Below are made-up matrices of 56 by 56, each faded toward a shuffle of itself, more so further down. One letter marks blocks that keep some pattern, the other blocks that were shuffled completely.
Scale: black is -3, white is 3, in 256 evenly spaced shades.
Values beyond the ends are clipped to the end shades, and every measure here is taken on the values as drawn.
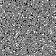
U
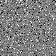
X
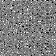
U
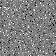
X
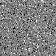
U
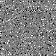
U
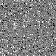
U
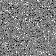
X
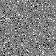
U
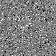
U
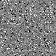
U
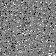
X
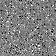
X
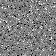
X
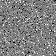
X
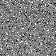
X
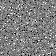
X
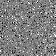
U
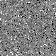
X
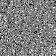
U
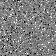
X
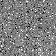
U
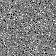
X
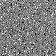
U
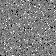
X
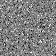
X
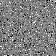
U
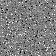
X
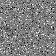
U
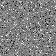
X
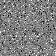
U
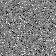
X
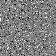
U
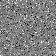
X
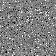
U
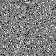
U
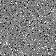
X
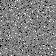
X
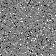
X
